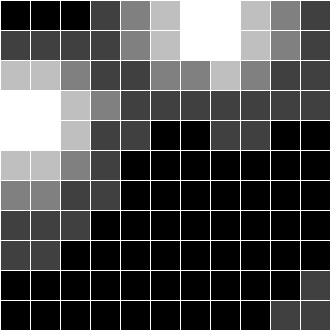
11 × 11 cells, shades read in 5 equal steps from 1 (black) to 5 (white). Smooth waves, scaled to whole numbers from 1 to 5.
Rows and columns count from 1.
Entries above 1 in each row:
8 11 11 11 7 4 4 3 2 1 2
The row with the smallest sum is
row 10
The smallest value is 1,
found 57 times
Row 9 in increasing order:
1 1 1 1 1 1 1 1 1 2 2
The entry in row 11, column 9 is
1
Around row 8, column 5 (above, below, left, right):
1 1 1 1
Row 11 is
1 1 1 1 1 1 1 1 1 2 2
